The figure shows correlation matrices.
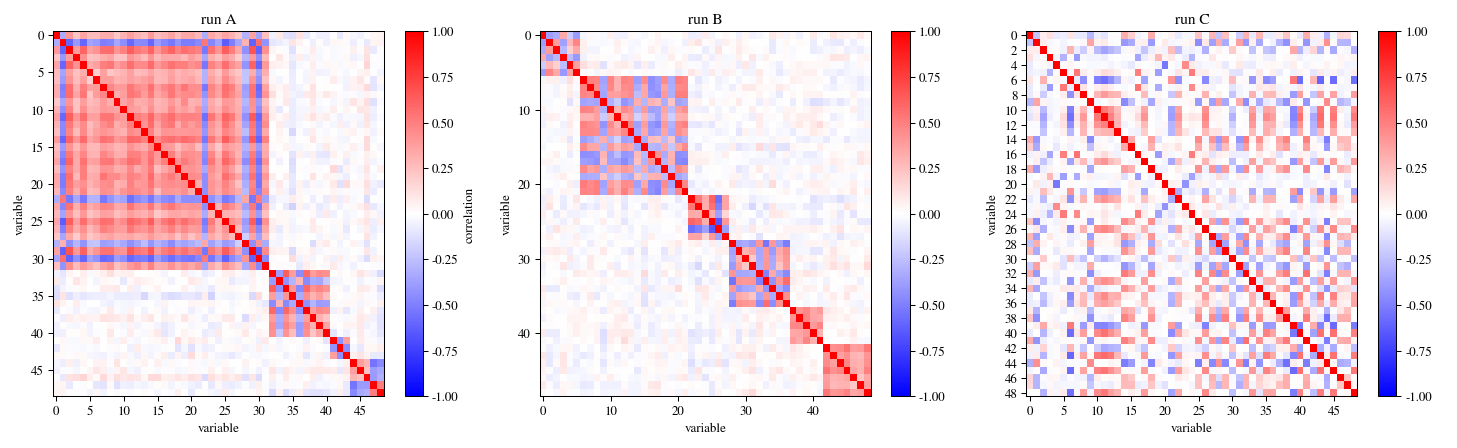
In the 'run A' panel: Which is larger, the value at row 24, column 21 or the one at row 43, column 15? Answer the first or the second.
the first
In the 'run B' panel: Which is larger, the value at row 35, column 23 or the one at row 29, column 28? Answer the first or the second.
the first
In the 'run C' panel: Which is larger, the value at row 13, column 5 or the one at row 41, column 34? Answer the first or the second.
the second
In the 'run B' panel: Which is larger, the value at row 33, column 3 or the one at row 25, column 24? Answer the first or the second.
the second
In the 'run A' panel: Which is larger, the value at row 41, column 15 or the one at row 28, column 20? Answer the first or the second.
the first
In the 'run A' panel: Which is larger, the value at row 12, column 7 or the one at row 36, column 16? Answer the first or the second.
the first
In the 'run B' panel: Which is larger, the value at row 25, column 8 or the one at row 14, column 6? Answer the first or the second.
the first
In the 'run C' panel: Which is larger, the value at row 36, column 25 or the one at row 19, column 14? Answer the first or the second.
the first
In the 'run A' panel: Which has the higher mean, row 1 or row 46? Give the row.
46
